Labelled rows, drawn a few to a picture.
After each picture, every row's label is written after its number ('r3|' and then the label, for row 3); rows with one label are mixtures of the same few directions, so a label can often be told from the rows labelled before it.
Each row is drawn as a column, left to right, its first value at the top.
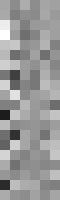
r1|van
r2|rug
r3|van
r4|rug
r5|rug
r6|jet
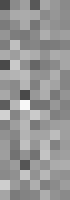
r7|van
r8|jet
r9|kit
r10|van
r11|jet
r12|rug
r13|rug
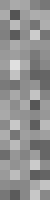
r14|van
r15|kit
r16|van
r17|kit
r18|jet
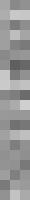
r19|rug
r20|kit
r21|kit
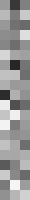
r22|kit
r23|van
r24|kit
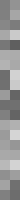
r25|rug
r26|rug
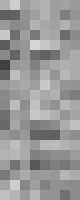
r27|jet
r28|van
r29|jet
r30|rug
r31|rug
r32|rug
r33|kit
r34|kit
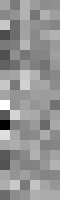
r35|kit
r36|van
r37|rug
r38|van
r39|kit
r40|kit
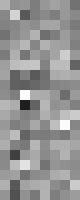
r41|van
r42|van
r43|kit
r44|rug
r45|rug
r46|kit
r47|kit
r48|van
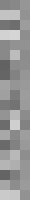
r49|kit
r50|kit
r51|kit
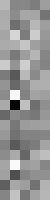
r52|van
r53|kit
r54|jet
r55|van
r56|van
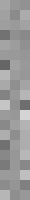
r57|rug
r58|kit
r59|jet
